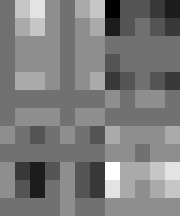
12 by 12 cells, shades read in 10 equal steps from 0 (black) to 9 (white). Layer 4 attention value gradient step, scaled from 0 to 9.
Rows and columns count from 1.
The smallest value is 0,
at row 1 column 8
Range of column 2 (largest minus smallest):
5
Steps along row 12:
same same same up down same up same same same same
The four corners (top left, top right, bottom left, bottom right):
4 1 4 5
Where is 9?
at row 10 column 8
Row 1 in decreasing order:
8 7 7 6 5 4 4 3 3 2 1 0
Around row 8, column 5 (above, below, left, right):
4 4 4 4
